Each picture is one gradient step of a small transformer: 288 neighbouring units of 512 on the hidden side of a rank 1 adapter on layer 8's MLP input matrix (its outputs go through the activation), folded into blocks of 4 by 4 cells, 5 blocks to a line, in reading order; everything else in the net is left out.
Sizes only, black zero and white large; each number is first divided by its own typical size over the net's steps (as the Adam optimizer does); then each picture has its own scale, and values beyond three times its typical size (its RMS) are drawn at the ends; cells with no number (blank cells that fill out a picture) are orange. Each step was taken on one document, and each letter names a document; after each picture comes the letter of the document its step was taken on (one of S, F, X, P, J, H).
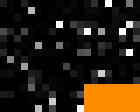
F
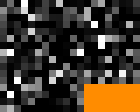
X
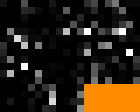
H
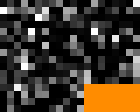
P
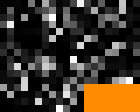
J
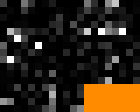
H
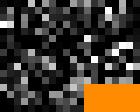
J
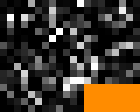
J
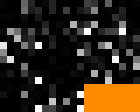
H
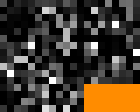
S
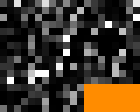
S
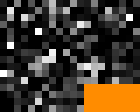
J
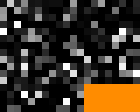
X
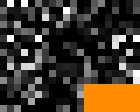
X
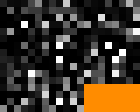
S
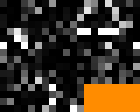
H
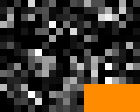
J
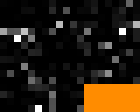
F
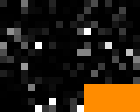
H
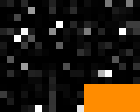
F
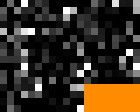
P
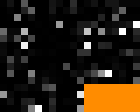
F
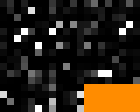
F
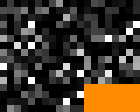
X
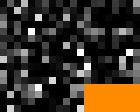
P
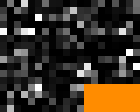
P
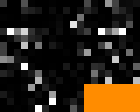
H
